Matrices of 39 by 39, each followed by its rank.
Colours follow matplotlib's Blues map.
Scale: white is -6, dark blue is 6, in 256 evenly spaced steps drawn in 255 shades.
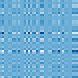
one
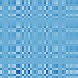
one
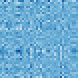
five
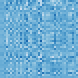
three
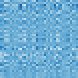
three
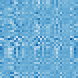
three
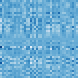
three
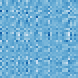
three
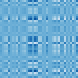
one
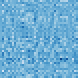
five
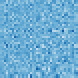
five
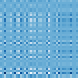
one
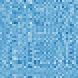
five
